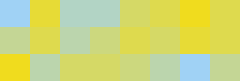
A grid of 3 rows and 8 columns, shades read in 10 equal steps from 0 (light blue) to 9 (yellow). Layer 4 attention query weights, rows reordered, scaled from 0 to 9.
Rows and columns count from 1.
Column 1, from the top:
0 4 9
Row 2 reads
4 7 3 5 7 6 8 7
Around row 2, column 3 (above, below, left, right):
2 6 7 5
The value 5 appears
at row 2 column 4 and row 3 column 5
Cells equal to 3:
3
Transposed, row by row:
0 4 9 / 8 7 3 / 2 3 6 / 2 5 6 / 6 7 5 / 7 6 3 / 9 8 0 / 7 7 4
